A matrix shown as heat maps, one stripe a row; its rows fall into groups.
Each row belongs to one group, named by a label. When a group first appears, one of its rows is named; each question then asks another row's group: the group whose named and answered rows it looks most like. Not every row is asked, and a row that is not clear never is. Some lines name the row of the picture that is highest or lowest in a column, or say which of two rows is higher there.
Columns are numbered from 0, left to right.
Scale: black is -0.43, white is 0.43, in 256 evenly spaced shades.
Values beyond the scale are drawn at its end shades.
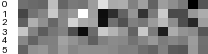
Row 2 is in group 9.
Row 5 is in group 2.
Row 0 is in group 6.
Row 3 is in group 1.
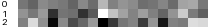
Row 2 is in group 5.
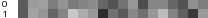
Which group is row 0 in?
2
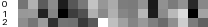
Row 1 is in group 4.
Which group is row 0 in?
4
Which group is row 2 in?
1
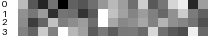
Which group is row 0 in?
4
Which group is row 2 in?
6
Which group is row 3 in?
2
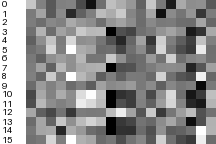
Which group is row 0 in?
1
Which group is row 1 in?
4
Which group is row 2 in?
2
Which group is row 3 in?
9
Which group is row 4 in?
2
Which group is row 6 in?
6
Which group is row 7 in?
9
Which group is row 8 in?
2
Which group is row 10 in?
9
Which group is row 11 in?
9
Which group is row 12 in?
4
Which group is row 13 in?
9
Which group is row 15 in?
2
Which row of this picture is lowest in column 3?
14
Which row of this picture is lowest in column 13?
1
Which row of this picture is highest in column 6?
10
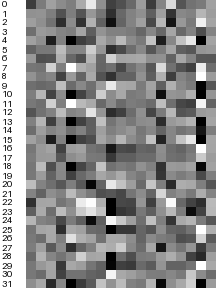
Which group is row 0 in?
9
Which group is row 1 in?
5
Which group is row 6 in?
6
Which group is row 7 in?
2
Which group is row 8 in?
5
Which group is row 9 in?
6
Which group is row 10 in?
4
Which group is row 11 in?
2
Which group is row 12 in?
9
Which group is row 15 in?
4
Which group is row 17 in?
5
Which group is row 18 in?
4
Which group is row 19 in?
4
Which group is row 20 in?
1
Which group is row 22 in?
9
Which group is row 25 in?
5
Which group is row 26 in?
2
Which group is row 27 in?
4
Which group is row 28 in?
9
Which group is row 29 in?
5
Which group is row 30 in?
1
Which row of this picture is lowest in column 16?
23
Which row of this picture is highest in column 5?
22
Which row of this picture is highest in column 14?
22
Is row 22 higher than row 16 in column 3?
Yes
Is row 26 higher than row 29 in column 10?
Yes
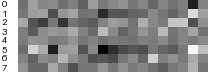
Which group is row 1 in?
5
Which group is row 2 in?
4
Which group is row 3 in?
6
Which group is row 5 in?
5
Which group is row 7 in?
1
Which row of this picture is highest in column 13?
6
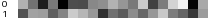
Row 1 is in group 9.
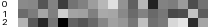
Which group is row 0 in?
4
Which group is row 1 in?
2
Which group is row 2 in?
4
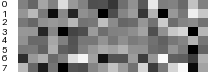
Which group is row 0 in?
2
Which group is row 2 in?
6
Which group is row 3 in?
4
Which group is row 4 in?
1
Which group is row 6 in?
9
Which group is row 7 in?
4
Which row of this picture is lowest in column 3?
1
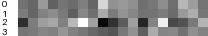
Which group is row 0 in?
1
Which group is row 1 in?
1
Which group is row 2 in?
9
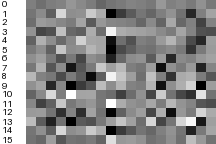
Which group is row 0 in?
2
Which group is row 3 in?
6
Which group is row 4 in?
9
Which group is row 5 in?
9
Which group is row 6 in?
5
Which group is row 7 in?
4
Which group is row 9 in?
4
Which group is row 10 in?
2
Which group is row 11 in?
6
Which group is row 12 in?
5
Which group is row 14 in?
9
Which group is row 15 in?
1
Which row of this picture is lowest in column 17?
9
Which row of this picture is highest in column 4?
10
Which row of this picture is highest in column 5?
4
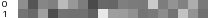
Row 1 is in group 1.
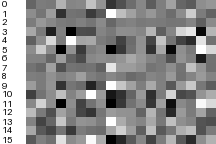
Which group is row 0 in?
9
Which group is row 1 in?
1
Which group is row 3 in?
4
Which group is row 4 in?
2
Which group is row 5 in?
5
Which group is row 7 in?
1
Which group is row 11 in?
5
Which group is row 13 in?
6
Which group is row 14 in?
4
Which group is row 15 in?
9
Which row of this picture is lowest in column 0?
10
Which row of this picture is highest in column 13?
4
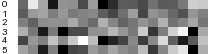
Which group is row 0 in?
5
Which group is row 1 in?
2
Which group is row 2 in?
6
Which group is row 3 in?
4
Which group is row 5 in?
4
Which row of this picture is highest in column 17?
0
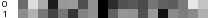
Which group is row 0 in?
5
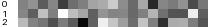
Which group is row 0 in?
4
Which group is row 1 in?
2
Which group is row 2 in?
1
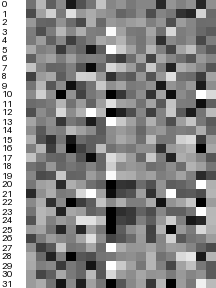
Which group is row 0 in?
4
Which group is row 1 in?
2
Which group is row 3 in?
6
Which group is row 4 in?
4
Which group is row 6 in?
2
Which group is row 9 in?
4
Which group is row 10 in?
5
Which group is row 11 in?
6
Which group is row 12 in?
9
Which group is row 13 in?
1
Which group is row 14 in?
2
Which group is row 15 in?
4
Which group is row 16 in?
4
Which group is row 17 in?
1
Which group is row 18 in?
1
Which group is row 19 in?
6
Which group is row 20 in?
5
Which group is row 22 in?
4
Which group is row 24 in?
9
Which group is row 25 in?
5
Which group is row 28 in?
4
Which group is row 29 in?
1
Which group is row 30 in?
6
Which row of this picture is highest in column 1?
10
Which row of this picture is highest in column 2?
1
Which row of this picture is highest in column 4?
1
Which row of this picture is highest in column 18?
10
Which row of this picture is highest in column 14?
21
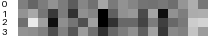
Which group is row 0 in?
1
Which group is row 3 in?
5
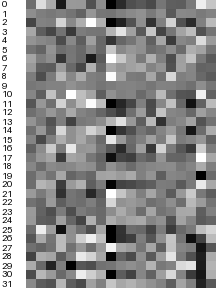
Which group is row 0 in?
5
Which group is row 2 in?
9
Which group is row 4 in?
5
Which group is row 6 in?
1
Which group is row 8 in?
6
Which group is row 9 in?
2
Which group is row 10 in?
2
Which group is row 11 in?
9
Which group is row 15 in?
6
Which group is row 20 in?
5
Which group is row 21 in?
1
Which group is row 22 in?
1
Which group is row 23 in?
4
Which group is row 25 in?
5
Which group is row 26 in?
9
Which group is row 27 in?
6
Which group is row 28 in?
9
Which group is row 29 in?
4
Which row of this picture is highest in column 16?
29
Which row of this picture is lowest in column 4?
29
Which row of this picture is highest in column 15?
29
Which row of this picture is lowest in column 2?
29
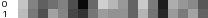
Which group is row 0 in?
1
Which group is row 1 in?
1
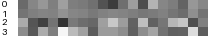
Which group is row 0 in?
2
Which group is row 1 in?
2
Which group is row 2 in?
4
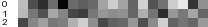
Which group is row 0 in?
4
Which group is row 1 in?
1
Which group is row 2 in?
9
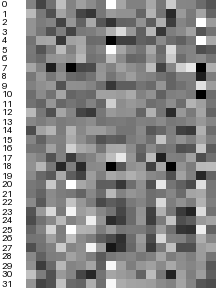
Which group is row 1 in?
1
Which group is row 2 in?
5
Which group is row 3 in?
4
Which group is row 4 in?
5
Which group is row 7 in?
4
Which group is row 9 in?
5
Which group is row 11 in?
1
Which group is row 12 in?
1
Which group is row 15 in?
2
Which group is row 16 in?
2
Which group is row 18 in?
5
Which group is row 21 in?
1
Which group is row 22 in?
2
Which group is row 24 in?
9
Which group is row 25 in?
2
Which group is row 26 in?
2
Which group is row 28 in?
2
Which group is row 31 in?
6
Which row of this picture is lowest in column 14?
18
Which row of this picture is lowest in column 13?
17
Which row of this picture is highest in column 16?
7
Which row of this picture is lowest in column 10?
4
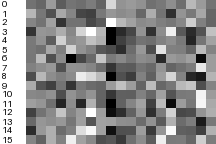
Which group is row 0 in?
1
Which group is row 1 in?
1
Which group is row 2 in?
1
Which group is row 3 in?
9
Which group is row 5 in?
2
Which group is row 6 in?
4
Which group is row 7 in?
5
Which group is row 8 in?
9
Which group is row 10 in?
5
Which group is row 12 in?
9
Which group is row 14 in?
9
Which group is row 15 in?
2
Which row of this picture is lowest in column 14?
11
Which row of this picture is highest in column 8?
2
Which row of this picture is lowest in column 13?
6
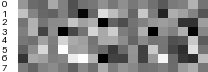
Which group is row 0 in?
1
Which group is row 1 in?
1
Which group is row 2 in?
9
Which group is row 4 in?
2
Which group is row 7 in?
1
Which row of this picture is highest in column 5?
6
